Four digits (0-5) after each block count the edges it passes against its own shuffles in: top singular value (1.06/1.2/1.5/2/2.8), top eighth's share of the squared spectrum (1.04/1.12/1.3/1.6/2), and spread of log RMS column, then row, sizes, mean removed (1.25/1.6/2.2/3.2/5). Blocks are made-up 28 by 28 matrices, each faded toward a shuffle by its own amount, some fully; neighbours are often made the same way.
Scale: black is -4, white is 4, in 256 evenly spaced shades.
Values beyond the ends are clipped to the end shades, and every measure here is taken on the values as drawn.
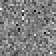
1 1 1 0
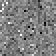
0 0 0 0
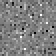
0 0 0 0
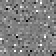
0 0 0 1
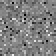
1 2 0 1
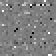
2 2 0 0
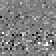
2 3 0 2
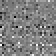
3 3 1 2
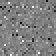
1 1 0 0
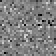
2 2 0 1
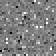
1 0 0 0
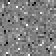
0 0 0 0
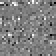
2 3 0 2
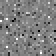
0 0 0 0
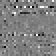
3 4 0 3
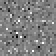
0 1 0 0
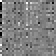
3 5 2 1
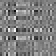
4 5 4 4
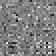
3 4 0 2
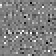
3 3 0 1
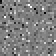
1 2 1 0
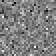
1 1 1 0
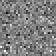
0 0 1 0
